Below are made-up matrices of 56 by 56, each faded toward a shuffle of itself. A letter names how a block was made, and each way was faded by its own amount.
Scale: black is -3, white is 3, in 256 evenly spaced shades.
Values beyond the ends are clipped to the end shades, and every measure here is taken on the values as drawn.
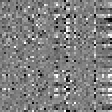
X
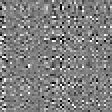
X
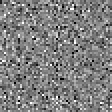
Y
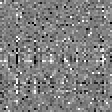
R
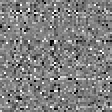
R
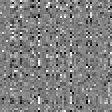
X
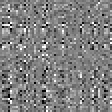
X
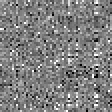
R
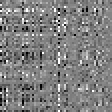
X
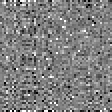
R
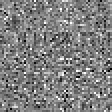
Y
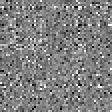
R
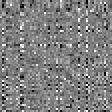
X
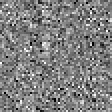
Y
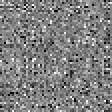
Y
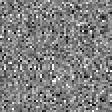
Y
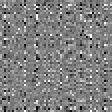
X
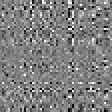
X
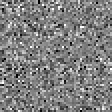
Y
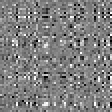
X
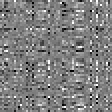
X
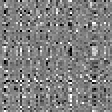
X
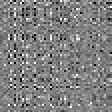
X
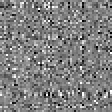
R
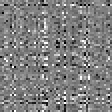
X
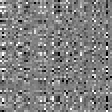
X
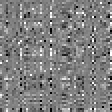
X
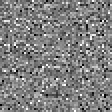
Y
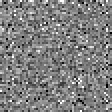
Y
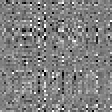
X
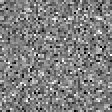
Y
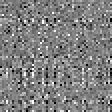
R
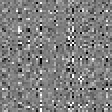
X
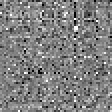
R
